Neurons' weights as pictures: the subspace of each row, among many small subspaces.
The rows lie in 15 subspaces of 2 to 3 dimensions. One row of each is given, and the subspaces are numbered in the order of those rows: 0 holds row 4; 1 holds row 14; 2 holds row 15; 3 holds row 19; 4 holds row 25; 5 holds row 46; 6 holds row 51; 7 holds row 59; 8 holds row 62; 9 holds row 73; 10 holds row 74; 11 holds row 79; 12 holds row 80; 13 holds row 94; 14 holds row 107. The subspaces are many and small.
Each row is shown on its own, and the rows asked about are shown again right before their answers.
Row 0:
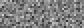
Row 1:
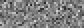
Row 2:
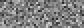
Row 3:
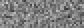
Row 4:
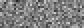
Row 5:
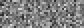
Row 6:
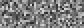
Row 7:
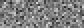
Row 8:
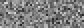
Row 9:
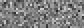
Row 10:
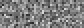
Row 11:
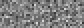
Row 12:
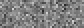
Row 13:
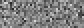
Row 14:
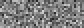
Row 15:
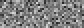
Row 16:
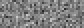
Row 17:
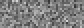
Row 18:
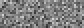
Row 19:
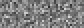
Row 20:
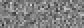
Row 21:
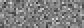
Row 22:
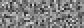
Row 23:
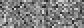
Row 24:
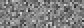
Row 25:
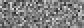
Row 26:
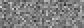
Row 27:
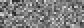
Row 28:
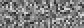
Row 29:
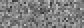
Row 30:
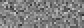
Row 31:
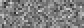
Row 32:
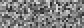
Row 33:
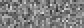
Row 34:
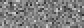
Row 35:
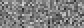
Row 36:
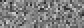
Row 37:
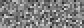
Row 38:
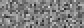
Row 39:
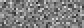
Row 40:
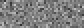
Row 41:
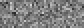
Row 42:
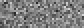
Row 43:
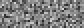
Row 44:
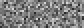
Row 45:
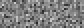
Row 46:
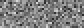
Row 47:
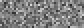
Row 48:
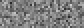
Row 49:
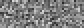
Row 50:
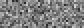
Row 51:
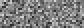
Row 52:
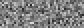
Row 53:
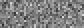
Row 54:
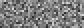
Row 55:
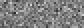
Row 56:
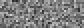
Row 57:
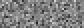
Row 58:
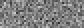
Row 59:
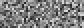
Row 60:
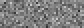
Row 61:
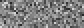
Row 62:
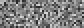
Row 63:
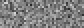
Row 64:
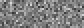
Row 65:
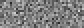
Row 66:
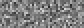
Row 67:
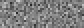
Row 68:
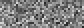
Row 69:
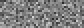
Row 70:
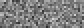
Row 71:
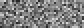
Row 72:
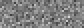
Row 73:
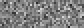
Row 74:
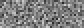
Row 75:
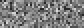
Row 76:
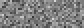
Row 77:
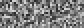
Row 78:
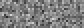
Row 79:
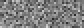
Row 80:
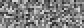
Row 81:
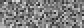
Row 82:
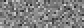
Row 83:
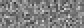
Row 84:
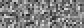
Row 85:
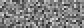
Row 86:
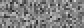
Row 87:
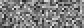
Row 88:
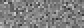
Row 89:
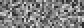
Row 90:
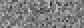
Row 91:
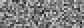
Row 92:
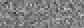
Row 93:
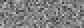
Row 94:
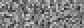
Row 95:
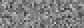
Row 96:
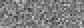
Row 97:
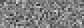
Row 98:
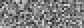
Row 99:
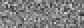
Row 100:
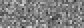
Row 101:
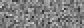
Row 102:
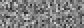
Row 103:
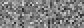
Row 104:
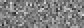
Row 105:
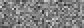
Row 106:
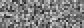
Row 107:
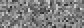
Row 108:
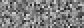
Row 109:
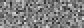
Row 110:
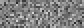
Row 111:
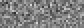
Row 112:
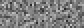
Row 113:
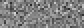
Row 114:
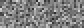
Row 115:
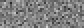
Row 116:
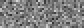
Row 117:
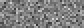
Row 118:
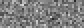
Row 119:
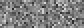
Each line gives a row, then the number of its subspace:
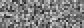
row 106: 11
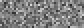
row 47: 9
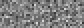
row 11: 9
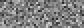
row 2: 9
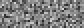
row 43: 3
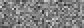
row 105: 4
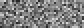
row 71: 11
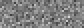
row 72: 6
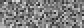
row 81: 8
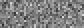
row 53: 12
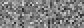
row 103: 13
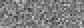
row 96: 10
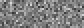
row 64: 0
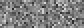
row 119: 4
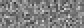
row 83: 3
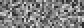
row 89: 7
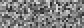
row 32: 14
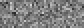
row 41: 7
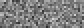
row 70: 11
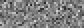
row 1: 1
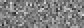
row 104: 5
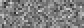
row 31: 6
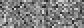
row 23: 4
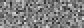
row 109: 10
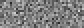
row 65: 10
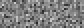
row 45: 1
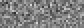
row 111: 11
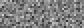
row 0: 6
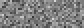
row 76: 6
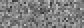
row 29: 14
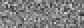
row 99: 7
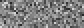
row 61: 7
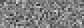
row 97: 8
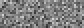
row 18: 6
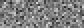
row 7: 2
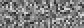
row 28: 13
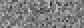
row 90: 14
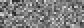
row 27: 7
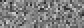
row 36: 0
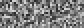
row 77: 11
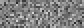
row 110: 8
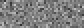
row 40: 0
